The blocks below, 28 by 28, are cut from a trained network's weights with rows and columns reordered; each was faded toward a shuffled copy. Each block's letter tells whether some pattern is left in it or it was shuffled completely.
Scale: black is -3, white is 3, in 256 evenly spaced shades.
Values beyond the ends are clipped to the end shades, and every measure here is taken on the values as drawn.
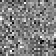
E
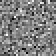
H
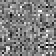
E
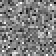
H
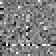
E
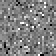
H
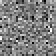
E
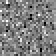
H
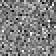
H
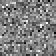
H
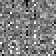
E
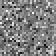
H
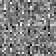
E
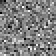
H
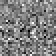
E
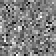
H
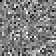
H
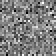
H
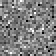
H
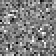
H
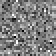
H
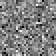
E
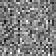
E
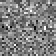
E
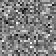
E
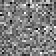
E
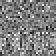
E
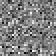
E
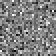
H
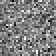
H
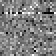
E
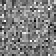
E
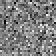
H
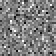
H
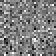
E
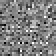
E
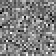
H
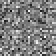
E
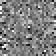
E
